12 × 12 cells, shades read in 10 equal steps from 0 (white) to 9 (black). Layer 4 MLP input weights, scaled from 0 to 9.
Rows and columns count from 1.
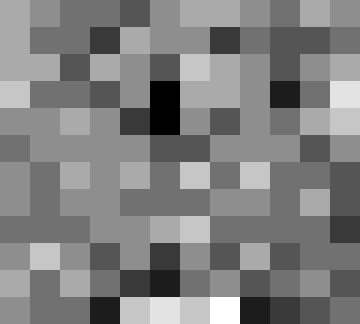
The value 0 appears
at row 12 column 8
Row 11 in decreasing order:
8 7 6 6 5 5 5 5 4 4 3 3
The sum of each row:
49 60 47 55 55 55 49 54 55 56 61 53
